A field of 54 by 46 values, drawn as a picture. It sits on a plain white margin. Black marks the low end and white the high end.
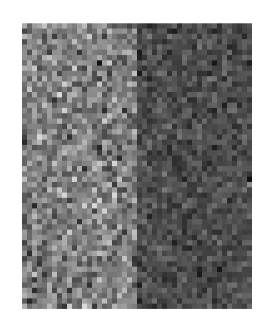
The table splits into one row of 2 panels. Panel 1,1: middling, fine-grained, strong in contrast. Panel 1,2: low, fine-grained.
